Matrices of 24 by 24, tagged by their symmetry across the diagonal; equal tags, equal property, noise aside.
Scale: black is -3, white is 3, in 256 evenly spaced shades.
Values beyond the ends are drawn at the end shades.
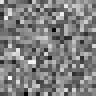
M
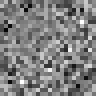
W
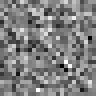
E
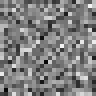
E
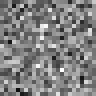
M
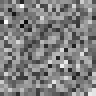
W
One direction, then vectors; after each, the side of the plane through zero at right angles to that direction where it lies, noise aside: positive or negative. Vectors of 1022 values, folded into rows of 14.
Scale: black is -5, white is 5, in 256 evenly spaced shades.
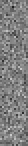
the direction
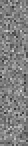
positive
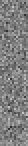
negative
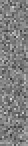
negative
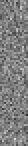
positive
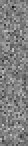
positive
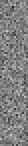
positive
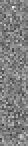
negative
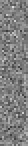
negative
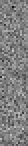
positive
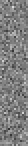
negative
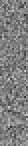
negative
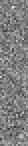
negative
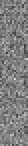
positive
